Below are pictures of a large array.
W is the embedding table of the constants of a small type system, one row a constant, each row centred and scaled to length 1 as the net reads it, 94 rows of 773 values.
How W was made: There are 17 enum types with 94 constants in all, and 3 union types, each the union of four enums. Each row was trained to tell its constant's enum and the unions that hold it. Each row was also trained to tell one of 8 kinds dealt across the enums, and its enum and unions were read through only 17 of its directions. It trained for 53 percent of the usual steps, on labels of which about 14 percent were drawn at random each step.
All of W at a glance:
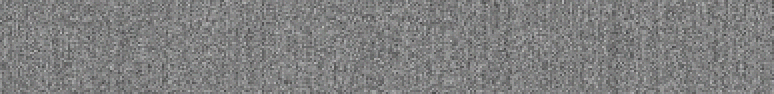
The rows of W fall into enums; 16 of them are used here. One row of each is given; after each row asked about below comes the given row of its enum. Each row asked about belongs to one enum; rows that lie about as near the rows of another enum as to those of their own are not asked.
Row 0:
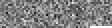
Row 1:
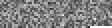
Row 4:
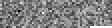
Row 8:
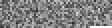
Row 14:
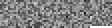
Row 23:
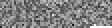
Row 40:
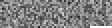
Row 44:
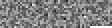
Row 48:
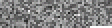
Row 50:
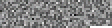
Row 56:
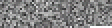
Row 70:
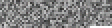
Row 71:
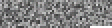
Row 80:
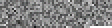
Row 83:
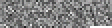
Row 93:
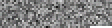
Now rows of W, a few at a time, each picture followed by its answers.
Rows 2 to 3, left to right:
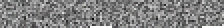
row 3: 56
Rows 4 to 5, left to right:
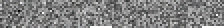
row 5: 1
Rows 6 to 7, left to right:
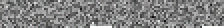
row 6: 71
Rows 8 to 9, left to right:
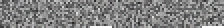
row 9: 23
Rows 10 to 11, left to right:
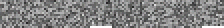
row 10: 71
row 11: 48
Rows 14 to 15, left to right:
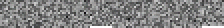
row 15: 0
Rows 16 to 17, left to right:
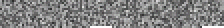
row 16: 48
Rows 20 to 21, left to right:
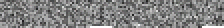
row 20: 70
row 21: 93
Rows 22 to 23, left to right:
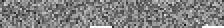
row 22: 0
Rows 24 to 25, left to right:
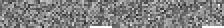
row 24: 14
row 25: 0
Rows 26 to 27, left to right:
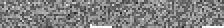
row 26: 71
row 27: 50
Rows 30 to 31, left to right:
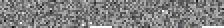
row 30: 83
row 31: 50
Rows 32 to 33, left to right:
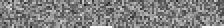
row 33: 4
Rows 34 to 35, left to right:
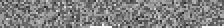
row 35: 14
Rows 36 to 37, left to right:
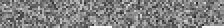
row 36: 4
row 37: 23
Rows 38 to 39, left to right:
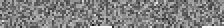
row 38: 44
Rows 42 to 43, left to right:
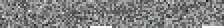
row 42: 48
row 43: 0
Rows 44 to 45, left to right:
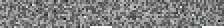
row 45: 1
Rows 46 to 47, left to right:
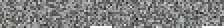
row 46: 71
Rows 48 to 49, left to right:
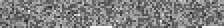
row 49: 23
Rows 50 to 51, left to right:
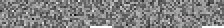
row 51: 4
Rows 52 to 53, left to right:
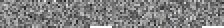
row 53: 56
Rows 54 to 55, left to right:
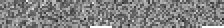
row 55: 14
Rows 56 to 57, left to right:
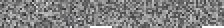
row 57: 50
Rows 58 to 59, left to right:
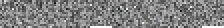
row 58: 44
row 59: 48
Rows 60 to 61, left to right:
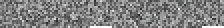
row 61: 44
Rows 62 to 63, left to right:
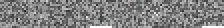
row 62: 70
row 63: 23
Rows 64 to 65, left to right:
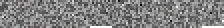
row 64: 1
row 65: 40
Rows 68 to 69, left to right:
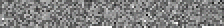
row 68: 14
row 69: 1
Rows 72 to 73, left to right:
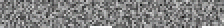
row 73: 40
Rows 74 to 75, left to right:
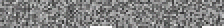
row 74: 48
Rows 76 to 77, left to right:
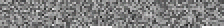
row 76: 50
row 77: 70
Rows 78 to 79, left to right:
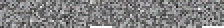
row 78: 1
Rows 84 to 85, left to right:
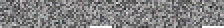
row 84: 70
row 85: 50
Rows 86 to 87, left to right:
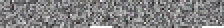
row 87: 4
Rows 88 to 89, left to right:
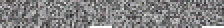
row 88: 71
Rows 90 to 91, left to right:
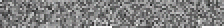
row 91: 14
